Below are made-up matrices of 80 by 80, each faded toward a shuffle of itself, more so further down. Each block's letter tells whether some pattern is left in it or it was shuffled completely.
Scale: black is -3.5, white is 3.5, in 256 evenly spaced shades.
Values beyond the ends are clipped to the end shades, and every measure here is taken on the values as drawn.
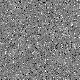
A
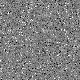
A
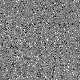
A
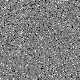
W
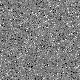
W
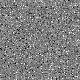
A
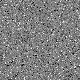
W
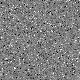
W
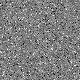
W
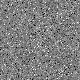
W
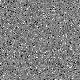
A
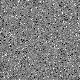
W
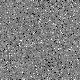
A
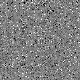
A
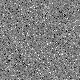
W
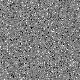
A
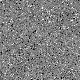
W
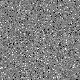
A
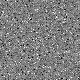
W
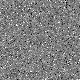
W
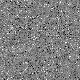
A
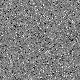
W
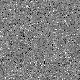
A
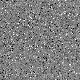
A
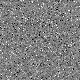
W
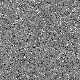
W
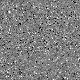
A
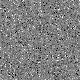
A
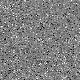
A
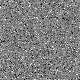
W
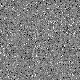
A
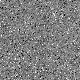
W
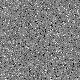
W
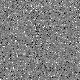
A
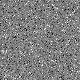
W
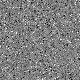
W
